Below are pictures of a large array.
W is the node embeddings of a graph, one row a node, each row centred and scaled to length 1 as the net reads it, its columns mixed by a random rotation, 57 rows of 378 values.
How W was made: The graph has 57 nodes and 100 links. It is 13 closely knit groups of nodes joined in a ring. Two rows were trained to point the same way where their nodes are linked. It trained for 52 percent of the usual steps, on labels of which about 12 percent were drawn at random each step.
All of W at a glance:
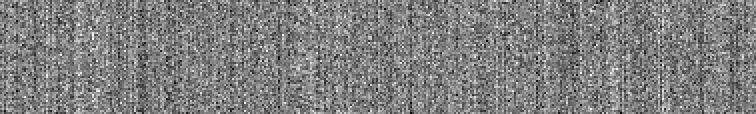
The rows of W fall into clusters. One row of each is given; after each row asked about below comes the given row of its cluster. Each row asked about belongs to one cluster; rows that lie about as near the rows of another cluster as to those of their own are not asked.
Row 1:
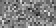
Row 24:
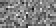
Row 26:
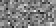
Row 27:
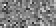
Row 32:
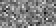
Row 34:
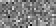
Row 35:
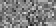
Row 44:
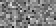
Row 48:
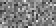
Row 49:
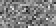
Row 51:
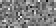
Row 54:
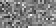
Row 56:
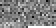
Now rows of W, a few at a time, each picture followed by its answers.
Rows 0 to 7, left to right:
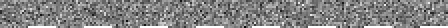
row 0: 48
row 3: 49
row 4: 34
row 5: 54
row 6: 26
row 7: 48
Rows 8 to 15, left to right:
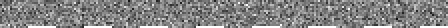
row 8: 56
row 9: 24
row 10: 44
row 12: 54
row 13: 51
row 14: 32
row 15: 48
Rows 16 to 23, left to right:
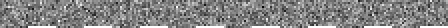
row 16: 24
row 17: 1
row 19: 1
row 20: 27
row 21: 35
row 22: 34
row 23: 51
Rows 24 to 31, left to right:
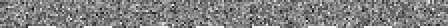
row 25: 32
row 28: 49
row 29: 49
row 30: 51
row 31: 48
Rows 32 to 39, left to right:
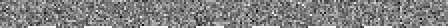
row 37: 54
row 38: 35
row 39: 26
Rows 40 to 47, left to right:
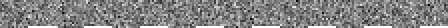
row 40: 44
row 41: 27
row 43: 51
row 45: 44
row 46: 49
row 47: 24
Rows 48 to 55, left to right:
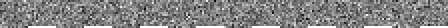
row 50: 24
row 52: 27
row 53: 44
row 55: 54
